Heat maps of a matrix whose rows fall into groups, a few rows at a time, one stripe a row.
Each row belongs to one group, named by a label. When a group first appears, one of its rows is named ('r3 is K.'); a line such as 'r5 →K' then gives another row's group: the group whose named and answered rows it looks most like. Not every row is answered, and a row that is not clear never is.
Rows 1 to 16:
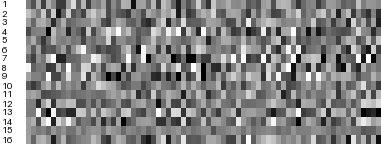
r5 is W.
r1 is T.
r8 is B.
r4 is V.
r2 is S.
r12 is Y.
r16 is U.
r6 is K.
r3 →U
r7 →T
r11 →W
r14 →Y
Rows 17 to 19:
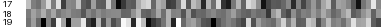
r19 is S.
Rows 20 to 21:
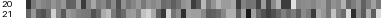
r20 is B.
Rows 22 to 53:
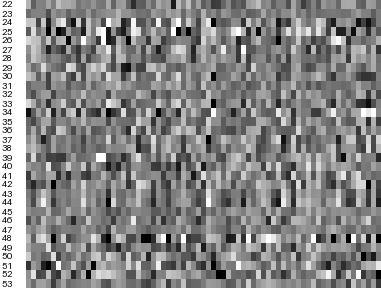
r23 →V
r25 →S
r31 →V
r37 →W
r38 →W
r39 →S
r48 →U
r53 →U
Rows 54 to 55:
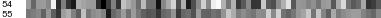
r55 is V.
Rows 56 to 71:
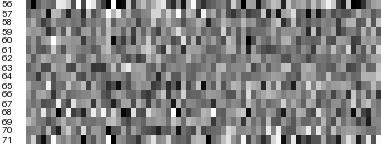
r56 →B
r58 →W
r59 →B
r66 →U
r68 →S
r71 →W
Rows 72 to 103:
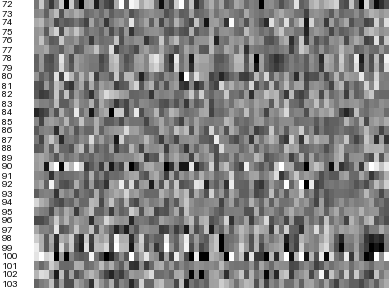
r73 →Y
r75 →Y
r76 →W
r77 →B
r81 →T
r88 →T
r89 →W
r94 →B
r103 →S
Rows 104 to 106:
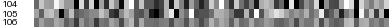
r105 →U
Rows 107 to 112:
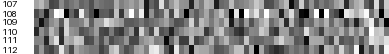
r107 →W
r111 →Y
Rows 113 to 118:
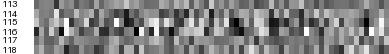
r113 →V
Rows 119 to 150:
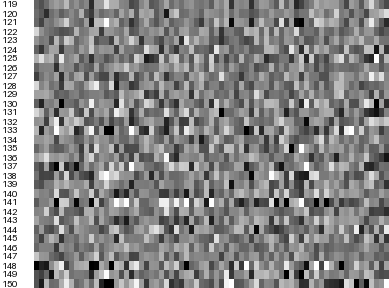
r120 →Y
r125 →W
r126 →V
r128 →B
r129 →W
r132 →Y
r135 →B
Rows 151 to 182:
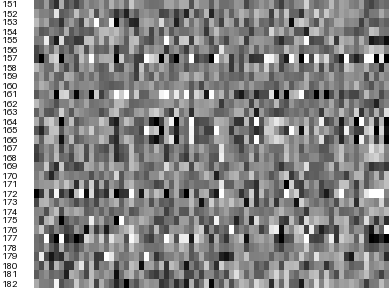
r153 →B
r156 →T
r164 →U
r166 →U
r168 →T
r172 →T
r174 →Y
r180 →T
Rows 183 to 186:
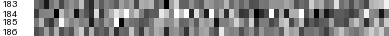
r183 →Y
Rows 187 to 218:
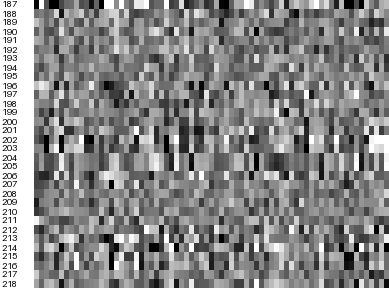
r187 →S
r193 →U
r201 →T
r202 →Y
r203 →Y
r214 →U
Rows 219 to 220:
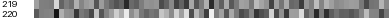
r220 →V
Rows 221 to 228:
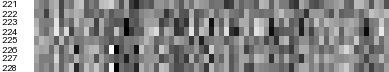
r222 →Y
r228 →B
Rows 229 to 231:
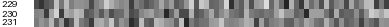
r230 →Y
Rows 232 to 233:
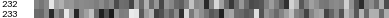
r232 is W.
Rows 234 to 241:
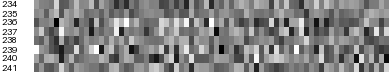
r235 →Y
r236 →V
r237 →W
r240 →U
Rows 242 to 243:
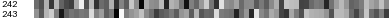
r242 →T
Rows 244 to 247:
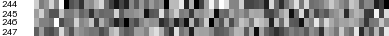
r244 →S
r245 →W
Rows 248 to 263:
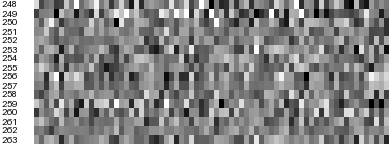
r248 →B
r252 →W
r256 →Y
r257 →Y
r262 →W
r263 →U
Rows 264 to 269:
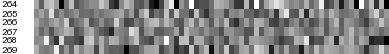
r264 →U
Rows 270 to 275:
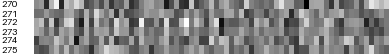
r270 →Y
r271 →B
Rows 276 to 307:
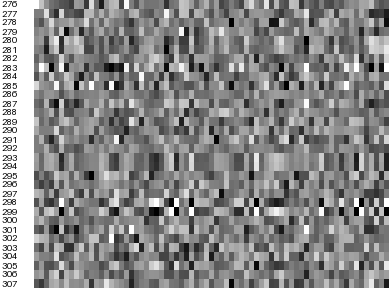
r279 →S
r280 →Y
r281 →Y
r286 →U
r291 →W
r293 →U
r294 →U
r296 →K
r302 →B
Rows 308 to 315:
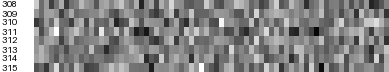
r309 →U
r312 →U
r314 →W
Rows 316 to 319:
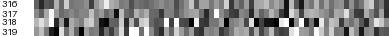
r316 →K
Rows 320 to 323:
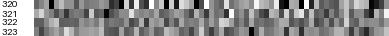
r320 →K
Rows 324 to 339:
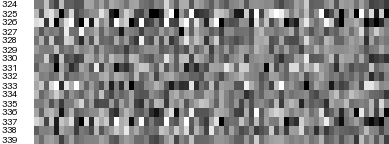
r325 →U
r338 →V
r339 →U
